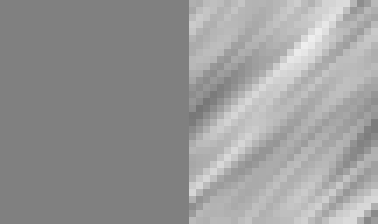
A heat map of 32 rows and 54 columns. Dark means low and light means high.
The table splits into one row of 2 panels. Panel 1,1: middling, flat. Panel 1,2: high, slanting up to the right.
